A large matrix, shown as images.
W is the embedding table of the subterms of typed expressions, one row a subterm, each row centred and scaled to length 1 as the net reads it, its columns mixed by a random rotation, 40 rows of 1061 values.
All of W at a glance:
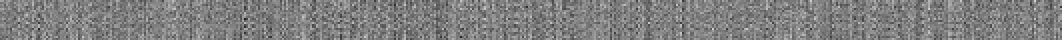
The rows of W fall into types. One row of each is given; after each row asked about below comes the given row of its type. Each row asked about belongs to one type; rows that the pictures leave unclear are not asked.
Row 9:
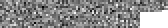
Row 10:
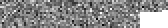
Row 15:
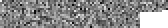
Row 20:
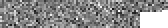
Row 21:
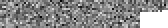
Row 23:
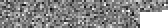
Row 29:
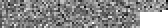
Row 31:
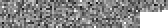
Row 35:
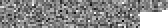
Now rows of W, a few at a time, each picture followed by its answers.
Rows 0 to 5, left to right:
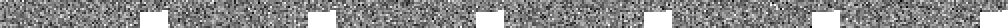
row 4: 15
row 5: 21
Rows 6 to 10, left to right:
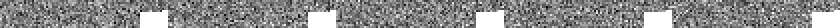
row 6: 20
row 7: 21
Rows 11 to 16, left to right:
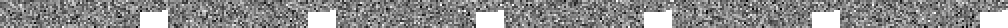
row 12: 35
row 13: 23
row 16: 35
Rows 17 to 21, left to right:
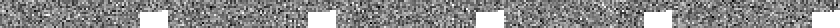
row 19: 9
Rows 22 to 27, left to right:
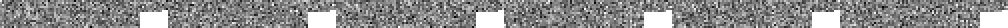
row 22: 15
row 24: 35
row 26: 10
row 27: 9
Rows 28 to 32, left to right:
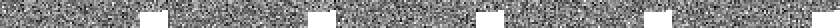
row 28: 29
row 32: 9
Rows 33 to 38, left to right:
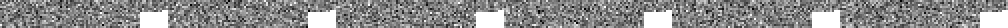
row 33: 10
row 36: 20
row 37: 31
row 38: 21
